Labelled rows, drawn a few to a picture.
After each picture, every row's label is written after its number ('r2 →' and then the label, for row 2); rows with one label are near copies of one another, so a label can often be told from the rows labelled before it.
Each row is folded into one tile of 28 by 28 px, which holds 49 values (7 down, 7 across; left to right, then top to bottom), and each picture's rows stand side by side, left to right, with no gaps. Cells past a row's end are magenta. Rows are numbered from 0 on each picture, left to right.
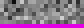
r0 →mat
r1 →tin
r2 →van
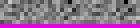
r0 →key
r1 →van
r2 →mat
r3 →key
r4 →mat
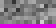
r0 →mat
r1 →tin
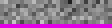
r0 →tin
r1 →tin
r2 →mat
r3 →van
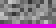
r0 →key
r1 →van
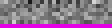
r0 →tin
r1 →van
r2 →van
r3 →key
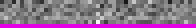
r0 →van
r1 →mat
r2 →key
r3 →tin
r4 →mat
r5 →key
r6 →van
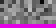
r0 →van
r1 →mat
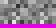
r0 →tin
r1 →tin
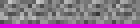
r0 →key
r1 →key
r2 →key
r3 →key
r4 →key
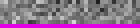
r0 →tin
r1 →key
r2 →van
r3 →mat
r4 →van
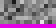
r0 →mat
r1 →tin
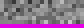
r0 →mat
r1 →van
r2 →tin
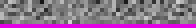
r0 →key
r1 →mat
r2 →tin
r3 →mat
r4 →mat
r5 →van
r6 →key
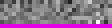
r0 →van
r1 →van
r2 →mat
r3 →tin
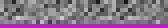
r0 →mat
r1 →tin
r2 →van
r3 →mat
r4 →mat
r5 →van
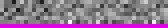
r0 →mat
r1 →mat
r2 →tin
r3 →tin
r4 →key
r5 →tin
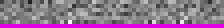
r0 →van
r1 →van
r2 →tin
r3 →key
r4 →key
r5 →tin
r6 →tin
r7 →mat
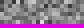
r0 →van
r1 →tin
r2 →key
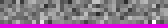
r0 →van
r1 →tin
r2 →mat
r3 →key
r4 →mat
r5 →tin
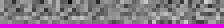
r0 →mat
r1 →mat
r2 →mat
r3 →mat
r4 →key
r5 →tin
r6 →van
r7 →key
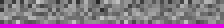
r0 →van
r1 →key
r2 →van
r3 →mat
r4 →tin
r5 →van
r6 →van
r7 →key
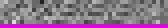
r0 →tin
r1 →mat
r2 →key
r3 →key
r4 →key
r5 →van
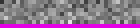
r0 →van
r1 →tin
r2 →tin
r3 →van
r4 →tin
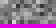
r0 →tin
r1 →key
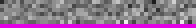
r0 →van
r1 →key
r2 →tin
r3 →key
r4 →tin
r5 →mat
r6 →tin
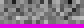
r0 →mat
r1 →van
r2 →mat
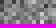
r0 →van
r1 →tin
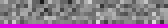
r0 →tin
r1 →mat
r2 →mat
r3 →tin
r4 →key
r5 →tin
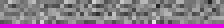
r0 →key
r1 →tin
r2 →key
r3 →key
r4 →key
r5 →tin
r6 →key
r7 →mat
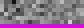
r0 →mat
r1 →key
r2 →tin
